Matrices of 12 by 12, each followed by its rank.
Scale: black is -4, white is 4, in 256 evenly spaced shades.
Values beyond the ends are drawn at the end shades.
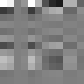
one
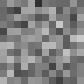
full rank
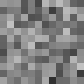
full rank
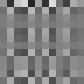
one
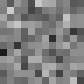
full rank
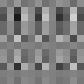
one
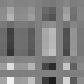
one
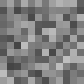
full rank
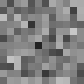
full rank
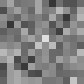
full rank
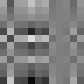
one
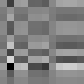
one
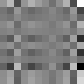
one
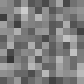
full rank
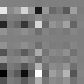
one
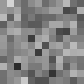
full rank
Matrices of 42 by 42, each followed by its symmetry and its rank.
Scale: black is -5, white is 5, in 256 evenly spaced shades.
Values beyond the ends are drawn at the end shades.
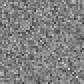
symmetric, full rank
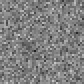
neither, full rank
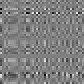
neither, rank two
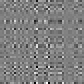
neither, rank two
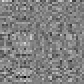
neither, rank five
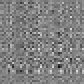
neither, rank five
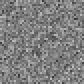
symmetric, full rank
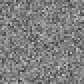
neither, full rank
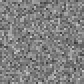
neither, full rank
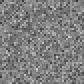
symmetric, full rank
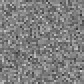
neither, full rank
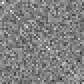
symmetric, full rank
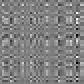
neither, rank two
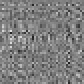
neither, rank five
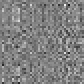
neither, rank five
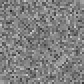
symmetric, full rank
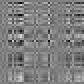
neither, rank two
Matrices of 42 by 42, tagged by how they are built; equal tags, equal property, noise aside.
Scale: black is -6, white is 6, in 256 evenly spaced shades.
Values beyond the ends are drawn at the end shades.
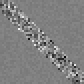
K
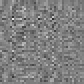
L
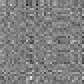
L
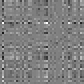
L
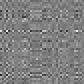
L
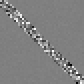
K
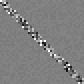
K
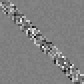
K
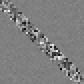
K
